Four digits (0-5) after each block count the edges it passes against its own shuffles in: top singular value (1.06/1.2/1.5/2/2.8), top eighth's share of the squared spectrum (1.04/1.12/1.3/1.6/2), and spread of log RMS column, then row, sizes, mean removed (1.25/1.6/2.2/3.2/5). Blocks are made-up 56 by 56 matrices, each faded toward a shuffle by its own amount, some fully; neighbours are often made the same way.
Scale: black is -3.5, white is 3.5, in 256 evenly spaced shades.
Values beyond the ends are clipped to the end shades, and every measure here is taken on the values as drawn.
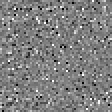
2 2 1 0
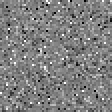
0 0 0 0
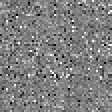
3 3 1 1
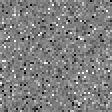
0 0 0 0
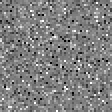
0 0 0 0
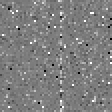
2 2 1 0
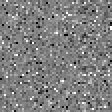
2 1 0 0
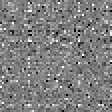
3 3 1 1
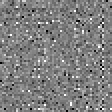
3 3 2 1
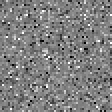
2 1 0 0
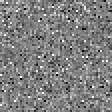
0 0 0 0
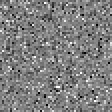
1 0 0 0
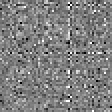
4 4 2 2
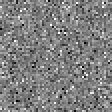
2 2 0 0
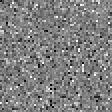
2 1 0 0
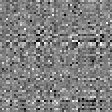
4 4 2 3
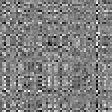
5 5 3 3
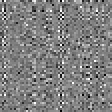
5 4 3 3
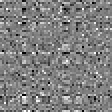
4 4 2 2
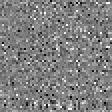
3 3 1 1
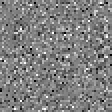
3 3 1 1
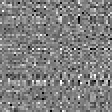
4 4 2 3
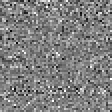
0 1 0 2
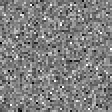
0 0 0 0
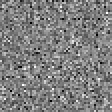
0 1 0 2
